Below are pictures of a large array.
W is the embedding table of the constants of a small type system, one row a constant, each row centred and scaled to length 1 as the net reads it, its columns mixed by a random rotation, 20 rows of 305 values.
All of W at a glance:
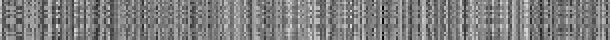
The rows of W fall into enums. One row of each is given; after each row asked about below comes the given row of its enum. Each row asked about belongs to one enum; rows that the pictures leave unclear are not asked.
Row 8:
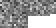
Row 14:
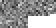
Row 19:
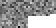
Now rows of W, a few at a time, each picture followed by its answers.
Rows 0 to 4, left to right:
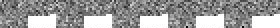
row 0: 14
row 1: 8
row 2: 14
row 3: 19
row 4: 19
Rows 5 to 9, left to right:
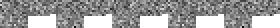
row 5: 8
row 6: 19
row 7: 14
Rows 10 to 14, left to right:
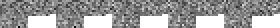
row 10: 19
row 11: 19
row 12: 8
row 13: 8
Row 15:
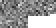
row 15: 14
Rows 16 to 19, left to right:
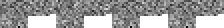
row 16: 19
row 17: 14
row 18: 19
